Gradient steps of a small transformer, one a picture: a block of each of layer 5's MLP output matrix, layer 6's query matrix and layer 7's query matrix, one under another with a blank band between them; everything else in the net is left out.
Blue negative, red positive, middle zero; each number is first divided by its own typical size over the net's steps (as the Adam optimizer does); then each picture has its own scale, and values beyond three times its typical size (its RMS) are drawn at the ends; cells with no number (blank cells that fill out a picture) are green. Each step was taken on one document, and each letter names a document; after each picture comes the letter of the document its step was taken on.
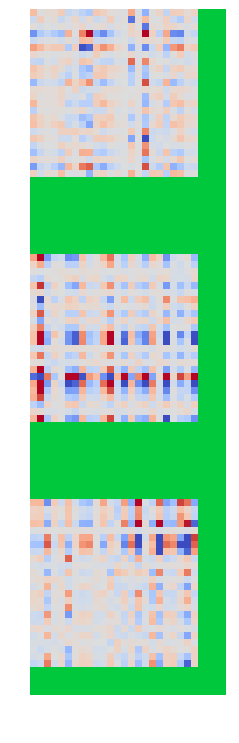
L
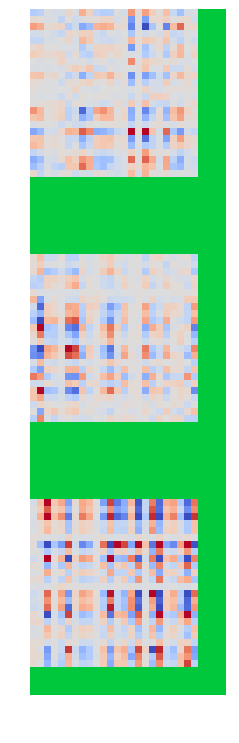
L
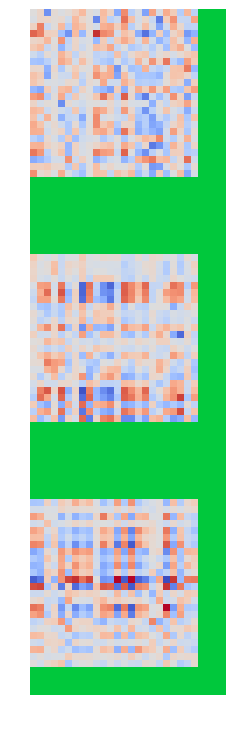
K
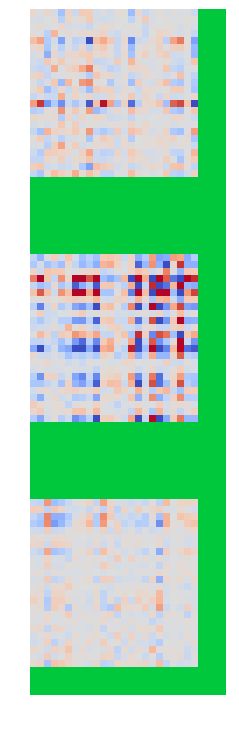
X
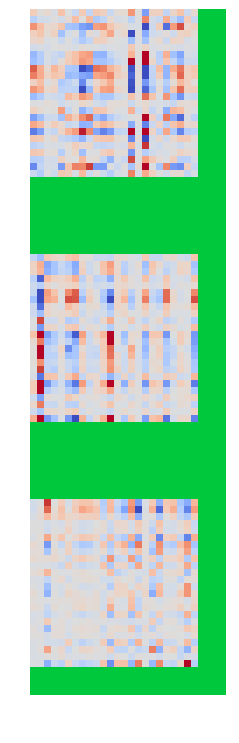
L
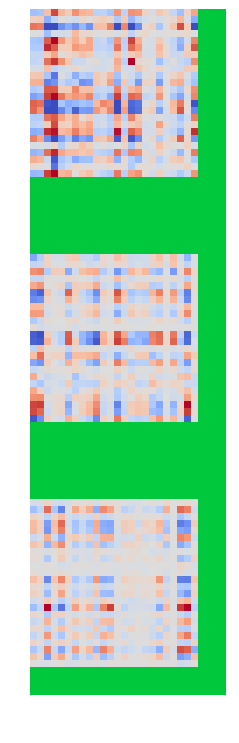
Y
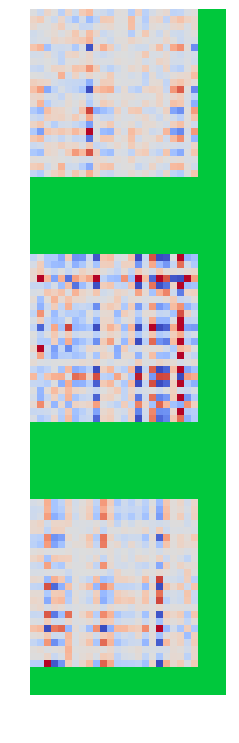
X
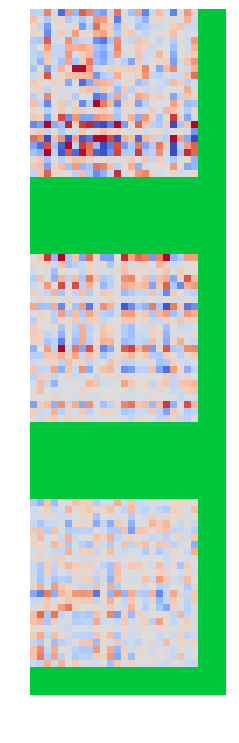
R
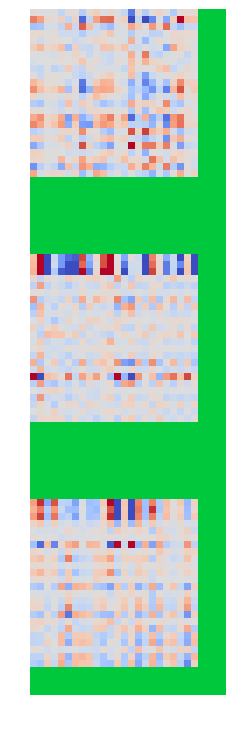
L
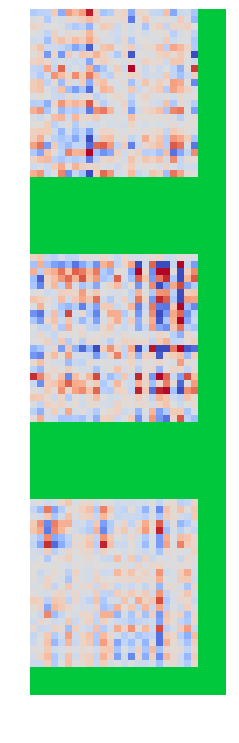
X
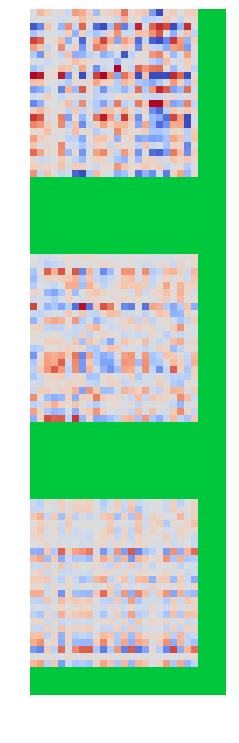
K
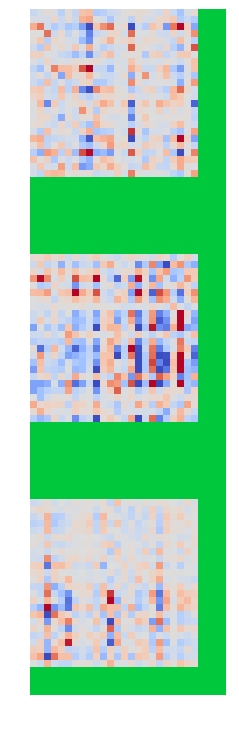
X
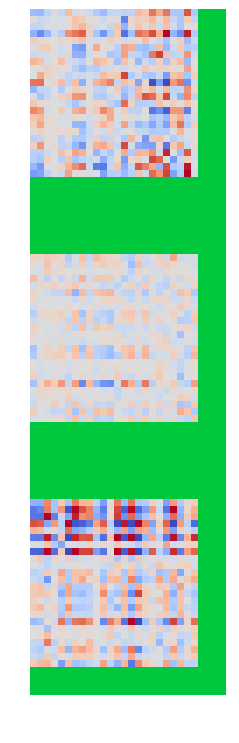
K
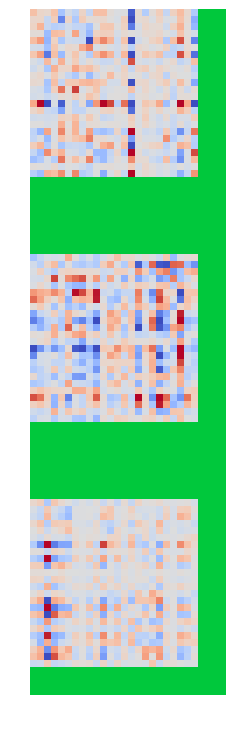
X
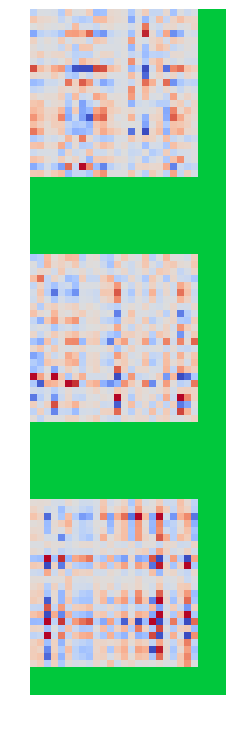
L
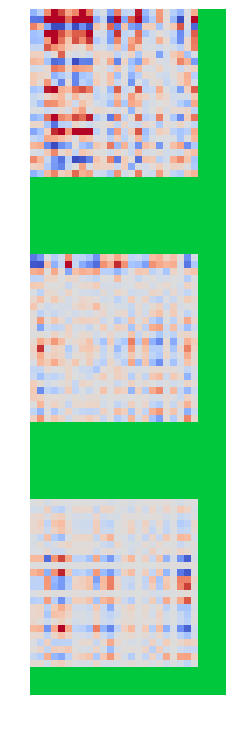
Y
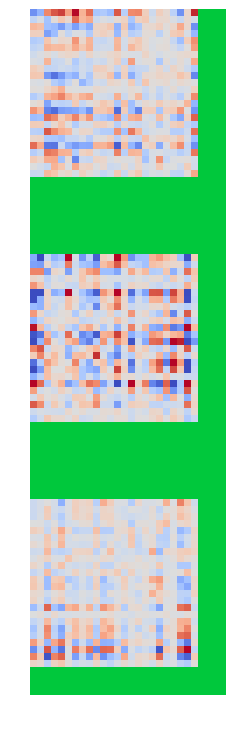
Y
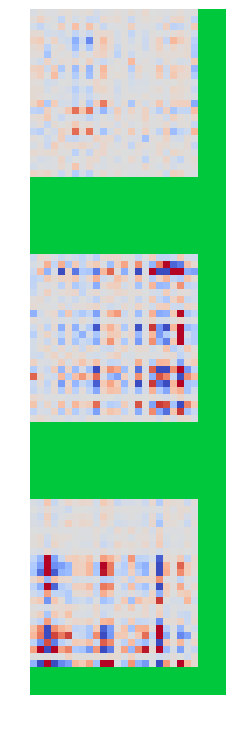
X
